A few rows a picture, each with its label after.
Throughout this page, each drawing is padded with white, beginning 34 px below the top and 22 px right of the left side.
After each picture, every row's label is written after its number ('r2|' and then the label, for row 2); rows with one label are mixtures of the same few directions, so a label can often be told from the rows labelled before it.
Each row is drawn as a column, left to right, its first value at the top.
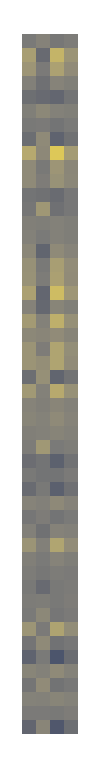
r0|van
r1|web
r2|van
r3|van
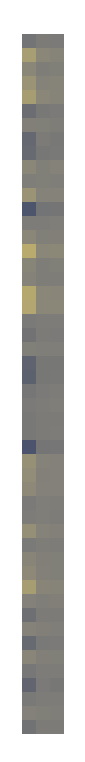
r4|web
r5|web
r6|web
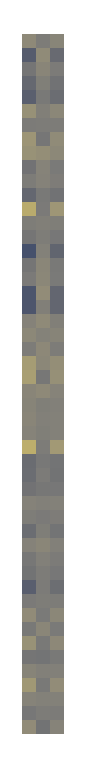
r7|web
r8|van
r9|web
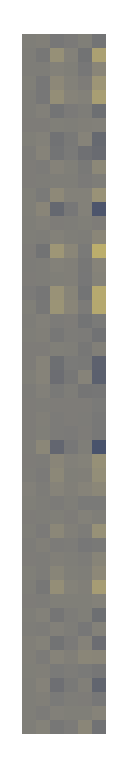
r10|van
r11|web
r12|web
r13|web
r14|van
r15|web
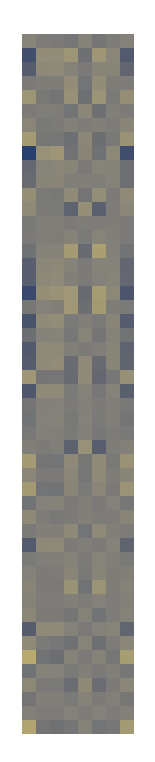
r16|van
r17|van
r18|van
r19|web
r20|web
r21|web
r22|van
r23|van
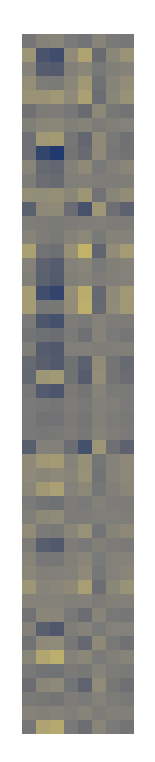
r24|web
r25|van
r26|van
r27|web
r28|web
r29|web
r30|web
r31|web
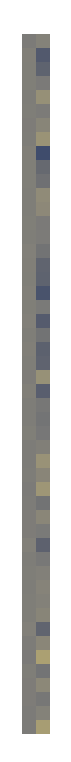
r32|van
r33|van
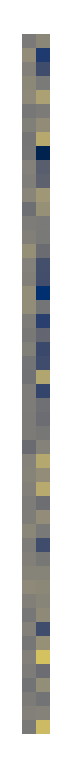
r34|web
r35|van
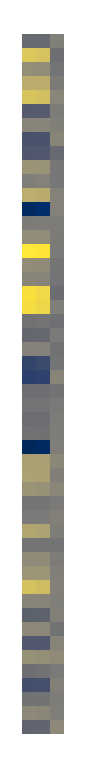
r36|web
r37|web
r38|van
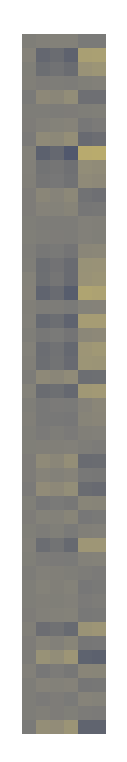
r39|van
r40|van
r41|van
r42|van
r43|van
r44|van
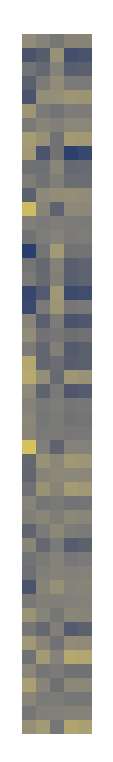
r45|web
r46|van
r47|web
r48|van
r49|van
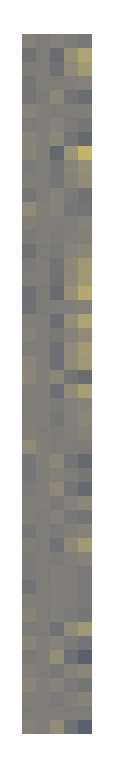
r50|web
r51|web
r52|van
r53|van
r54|van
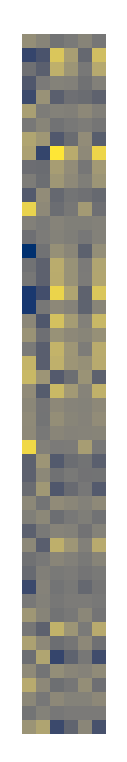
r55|web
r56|van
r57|van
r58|van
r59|web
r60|van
